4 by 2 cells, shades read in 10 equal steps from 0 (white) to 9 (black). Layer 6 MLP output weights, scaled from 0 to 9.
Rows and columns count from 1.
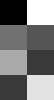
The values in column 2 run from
0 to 7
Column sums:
24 14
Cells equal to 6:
1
